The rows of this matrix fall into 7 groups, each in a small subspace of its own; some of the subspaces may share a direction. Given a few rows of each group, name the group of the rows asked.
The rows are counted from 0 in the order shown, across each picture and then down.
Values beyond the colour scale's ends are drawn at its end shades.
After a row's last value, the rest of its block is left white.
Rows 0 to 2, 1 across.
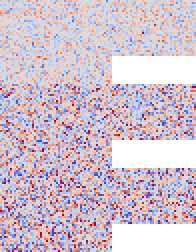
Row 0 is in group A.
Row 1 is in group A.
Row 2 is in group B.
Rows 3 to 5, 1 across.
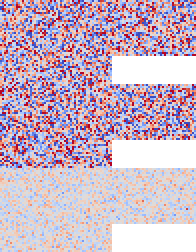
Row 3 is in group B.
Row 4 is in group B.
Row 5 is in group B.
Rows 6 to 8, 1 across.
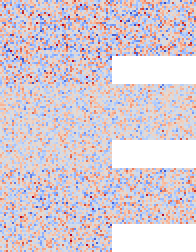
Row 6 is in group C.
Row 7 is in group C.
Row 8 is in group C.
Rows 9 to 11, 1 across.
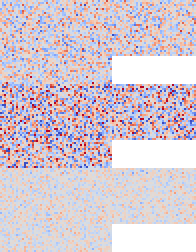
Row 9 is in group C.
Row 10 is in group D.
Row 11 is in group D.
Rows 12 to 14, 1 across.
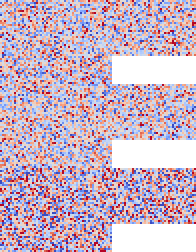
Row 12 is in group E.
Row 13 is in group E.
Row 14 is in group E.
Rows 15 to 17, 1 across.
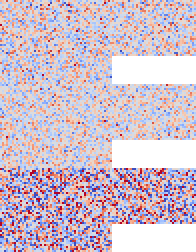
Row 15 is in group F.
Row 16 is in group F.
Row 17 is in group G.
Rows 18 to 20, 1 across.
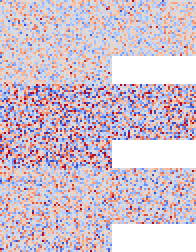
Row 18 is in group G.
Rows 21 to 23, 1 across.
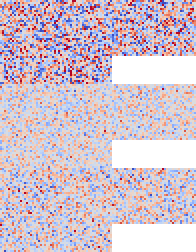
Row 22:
E
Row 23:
G
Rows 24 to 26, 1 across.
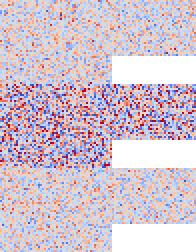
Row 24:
B
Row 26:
A
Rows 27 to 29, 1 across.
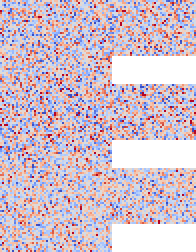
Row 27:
A
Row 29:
B
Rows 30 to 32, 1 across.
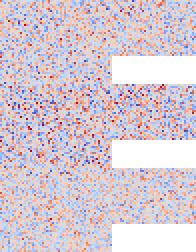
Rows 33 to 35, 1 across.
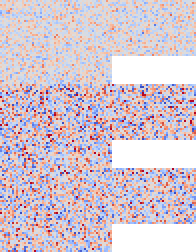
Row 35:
D
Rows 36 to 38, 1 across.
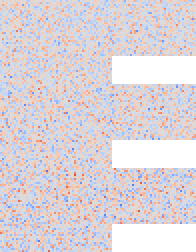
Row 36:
C
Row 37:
B
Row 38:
E
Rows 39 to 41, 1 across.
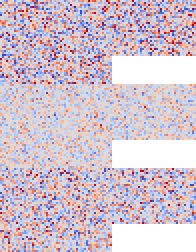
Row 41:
F
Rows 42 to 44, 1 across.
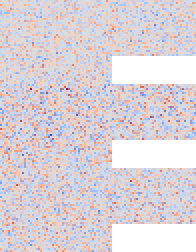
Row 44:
C
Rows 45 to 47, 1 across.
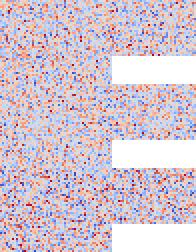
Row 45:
B
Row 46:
F
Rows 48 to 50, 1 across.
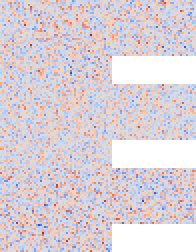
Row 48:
C
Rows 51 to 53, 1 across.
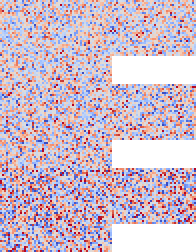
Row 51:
B
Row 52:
A
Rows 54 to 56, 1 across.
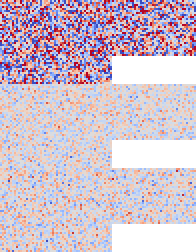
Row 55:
C
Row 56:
B
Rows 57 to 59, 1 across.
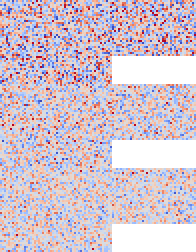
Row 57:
B
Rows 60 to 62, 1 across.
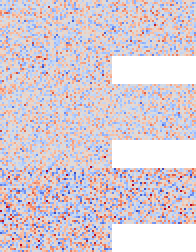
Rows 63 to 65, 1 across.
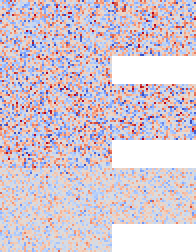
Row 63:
B
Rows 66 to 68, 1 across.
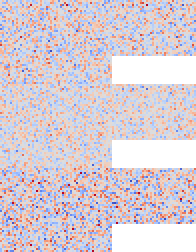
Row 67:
D
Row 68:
C
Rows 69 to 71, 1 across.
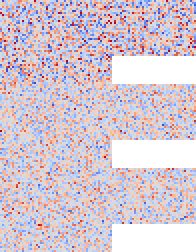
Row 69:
F
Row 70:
B
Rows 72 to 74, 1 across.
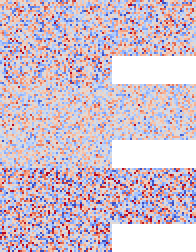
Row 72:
C
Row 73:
A
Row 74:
B
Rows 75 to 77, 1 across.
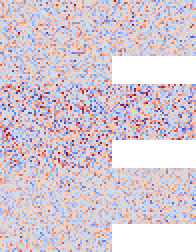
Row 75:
E
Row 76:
C
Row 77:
B
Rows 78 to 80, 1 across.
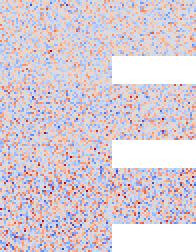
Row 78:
F
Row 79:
C
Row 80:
B
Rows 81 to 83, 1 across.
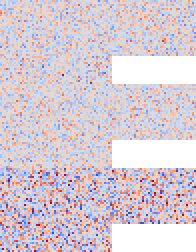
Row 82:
C
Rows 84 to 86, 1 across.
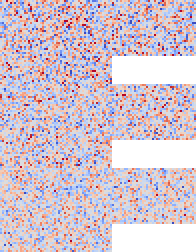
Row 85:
A
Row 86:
C
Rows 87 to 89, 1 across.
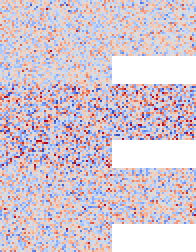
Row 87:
F
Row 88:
A
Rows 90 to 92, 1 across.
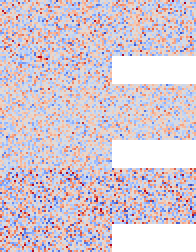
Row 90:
A
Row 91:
F
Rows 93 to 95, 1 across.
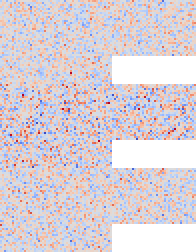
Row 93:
E
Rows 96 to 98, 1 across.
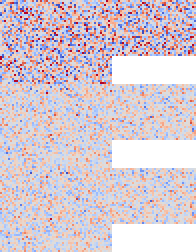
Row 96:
E
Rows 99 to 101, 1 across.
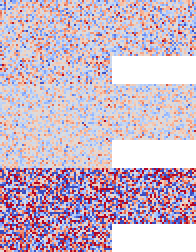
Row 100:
F
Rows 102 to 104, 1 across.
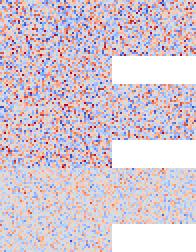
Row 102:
E
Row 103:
G
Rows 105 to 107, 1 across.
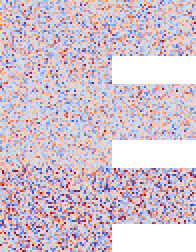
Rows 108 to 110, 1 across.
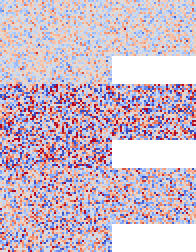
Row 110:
B
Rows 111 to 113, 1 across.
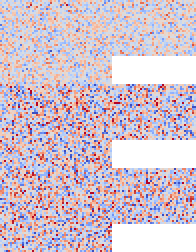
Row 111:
F
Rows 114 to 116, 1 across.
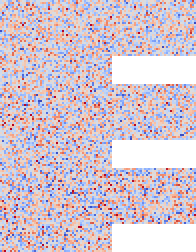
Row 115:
A
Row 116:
F
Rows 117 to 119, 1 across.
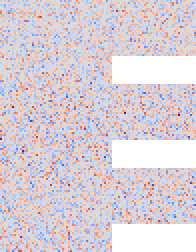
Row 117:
A
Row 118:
B
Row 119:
B
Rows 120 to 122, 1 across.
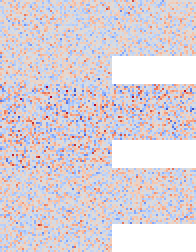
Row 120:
G
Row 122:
A
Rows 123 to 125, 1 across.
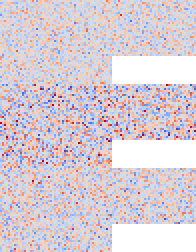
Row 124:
F
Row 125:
C
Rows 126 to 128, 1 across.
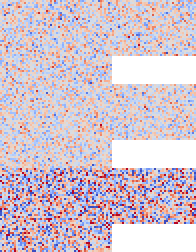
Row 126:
B
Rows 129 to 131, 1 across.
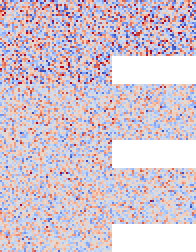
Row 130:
C
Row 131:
F
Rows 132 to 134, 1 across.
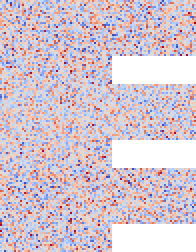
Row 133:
B
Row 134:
G
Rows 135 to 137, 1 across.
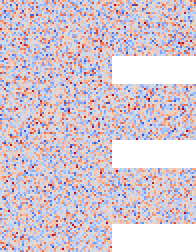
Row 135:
D
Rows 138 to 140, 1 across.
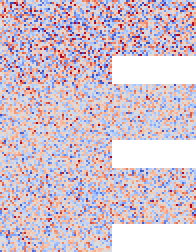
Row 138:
E
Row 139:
C
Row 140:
F
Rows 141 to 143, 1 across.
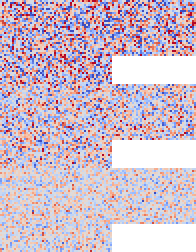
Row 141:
E
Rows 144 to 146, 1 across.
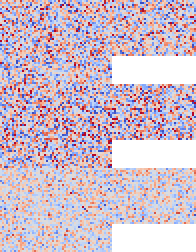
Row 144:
F
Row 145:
C
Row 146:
F
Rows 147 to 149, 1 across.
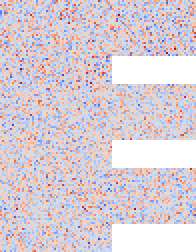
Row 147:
B
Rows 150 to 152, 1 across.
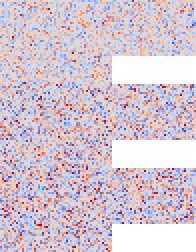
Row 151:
C
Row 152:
A
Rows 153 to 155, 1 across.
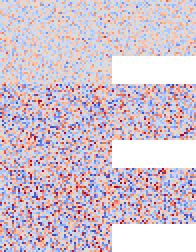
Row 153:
F
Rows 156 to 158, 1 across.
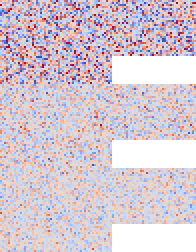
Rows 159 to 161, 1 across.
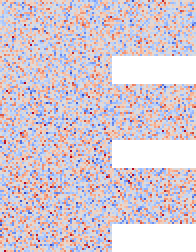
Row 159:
E
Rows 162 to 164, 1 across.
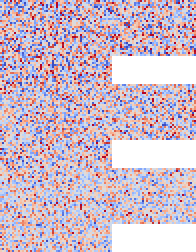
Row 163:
B
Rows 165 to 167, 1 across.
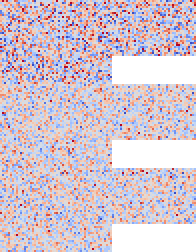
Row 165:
F
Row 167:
D
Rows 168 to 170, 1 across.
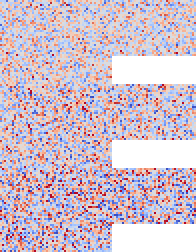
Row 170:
F
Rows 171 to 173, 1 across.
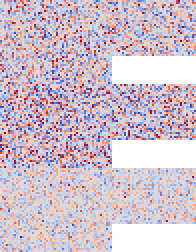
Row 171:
B
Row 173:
B
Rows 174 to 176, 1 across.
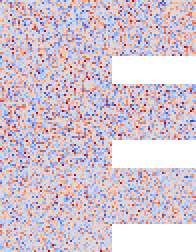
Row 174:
G
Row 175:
E
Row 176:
E
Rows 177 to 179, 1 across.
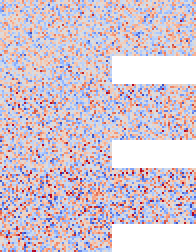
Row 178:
G
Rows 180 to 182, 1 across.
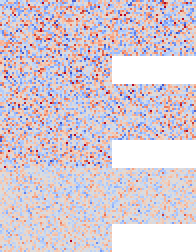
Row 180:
C
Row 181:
G
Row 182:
E
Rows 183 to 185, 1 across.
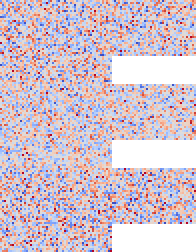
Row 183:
E
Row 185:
C
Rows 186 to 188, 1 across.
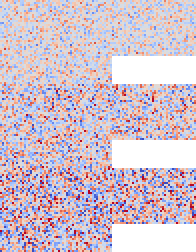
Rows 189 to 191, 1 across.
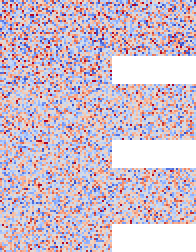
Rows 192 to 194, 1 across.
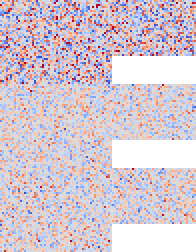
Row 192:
A
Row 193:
E
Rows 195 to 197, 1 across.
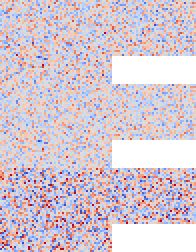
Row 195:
A
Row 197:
B
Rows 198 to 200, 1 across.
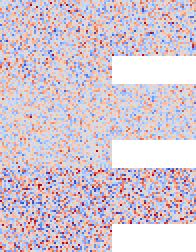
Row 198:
D
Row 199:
B
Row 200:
A
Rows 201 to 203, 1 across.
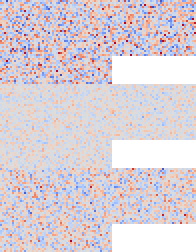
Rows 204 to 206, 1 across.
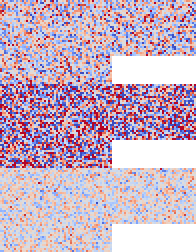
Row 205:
D
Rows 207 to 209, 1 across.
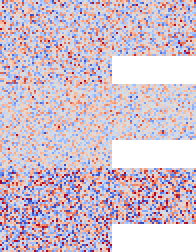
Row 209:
B
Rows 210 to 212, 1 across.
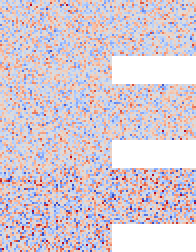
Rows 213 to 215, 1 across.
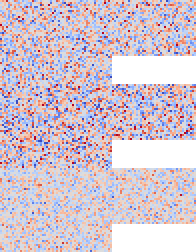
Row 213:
F
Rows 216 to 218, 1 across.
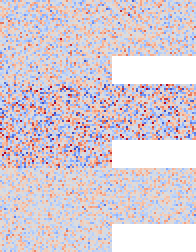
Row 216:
G
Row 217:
F
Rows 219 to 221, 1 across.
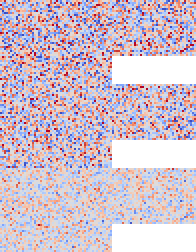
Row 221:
A
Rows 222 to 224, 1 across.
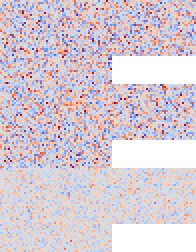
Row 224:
C
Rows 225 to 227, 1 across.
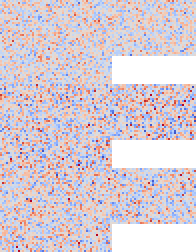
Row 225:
A
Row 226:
B
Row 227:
B
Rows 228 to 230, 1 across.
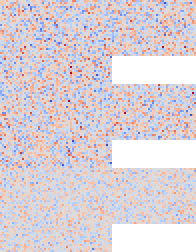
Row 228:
C
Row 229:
B
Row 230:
D
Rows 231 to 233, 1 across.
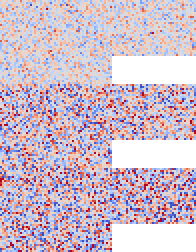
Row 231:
D
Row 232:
F
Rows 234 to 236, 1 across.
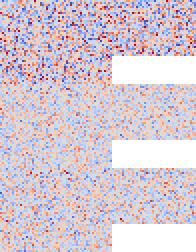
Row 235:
F
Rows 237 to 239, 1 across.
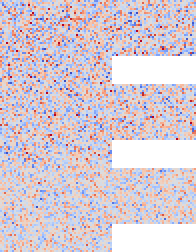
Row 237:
C
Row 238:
D
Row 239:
C
